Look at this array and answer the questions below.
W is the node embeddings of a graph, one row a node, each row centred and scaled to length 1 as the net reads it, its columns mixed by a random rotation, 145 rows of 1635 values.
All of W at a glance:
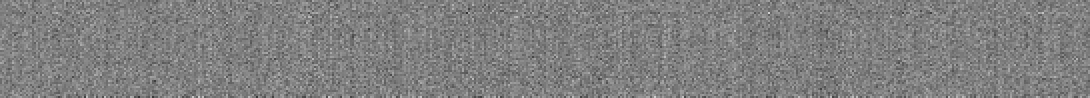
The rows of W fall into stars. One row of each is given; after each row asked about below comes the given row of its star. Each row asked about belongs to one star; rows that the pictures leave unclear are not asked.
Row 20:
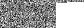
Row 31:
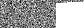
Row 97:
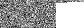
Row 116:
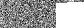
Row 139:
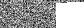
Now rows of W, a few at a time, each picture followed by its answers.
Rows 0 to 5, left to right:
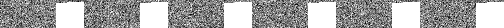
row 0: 31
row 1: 20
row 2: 97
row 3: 139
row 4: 31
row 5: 116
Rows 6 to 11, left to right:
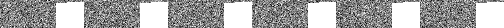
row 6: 97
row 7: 139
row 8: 97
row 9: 97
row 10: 31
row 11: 20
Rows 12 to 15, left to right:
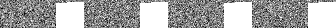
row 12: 97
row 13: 139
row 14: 97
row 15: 31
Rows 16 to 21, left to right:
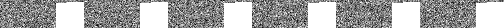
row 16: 116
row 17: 139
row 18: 20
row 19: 20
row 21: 116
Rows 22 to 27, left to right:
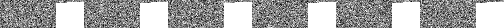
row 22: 97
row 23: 139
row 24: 139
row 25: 116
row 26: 116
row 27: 31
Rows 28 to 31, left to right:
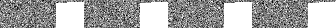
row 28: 116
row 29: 97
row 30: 116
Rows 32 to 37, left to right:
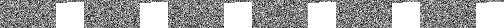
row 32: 31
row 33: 31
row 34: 31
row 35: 97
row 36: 116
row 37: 116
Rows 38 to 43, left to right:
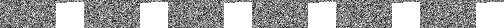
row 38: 20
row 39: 116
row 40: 20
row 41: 97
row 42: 97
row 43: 139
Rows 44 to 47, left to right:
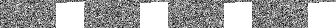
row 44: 31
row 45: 116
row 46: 116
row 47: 139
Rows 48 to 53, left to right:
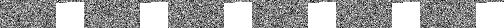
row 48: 31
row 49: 97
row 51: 31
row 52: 116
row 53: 31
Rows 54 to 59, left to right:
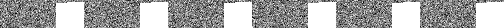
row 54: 20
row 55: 116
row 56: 116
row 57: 31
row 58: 116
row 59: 97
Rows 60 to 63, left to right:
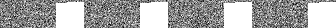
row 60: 20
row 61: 116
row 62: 139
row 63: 139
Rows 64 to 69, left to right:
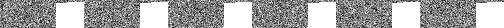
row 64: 97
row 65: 116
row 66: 116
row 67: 116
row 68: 31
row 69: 116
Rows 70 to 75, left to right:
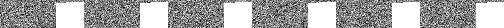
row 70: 97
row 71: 116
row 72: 139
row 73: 97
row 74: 139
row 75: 20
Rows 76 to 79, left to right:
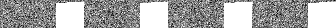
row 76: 31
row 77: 97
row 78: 139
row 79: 97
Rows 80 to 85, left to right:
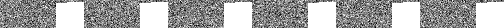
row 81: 31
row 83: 97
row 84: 116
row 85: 116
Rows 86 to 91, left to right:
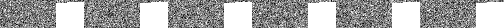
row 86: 139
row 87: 97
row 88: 97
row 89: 20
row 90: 139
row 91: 116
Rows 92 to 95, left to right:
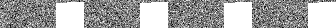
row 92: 20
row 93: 139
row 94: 139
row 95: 31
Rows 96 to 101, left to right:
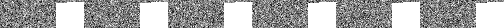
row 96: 20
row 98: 20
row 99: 116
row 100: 97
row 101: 139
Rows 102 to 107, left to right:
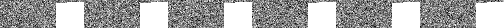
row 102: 31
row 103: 116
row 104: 139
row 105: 116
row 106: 116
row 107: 97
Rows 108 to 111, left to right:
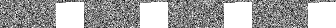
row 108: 31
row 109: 20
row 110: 20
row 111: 31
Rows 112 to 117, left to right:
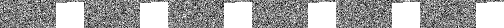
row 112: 20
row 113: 31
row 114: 116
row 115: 116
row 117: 97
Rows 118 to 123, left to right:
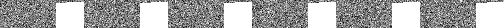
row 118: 31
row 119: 97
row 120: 31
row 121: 139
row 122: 31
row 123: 139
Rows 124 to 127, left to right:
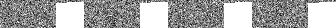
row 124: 31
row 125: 139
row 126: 20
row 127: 97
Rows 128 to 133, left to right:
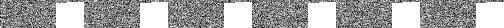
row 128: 31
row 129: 116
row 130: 116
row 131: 20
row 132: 97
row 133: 116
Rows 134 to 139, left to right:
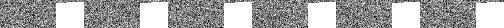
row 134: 139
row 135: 116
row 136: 97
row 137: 31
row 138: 31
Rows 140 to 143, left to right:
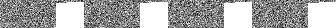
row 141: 31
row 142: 97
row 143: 31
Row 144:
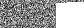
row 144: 31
